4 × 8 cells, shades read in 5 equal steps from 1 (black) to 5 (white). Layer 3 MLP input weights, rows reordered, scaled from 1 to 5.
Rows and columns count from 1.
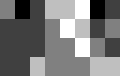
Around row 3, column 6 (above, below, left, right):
4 3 3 3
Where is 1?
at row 1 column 2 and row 1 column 7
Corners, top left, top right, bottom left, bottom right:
3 2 2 4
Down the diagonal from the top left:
3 2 2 3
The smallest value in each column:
2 1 2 3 3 3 1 2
